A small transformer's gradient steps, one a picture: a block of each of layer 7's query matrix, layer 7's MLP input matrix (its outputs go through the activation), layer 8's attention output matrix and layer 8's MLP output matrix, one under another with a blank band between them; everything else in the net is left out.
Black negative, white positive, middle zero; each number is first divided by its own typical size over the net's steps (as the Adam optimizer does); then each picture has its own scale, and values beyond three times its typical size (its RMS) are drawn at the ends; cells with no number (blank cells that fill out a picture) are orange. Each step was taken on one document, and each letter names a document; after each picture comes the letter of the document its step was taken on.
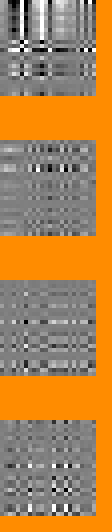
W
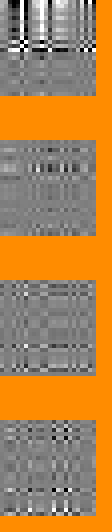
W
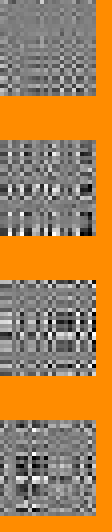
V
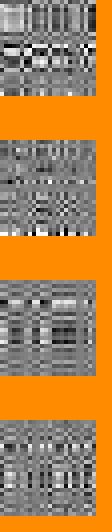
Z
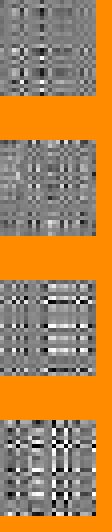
W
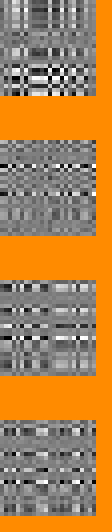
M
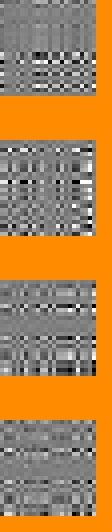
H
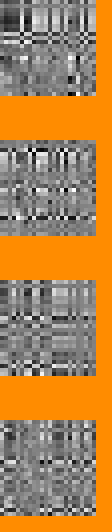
Z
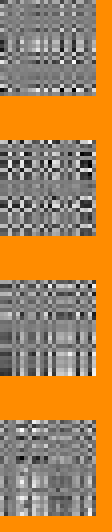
V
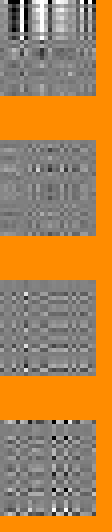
W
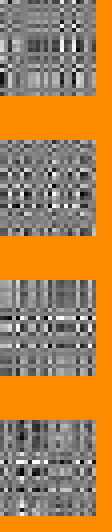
V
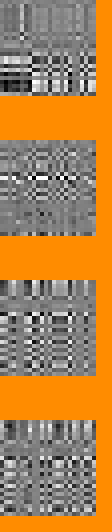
Z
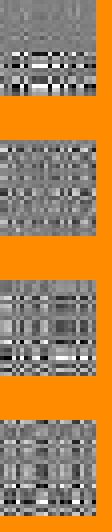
M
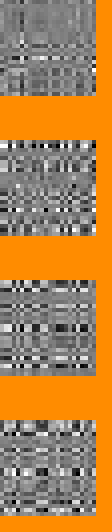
M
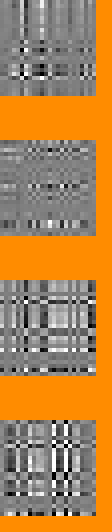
W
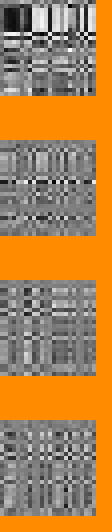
Z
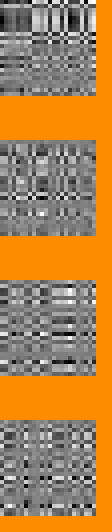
Z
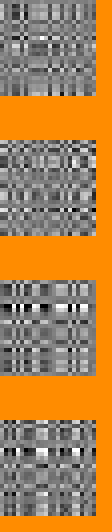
M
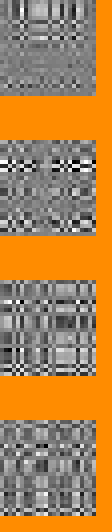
M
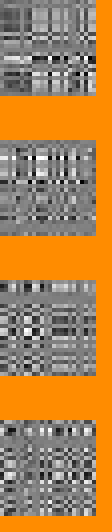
Z
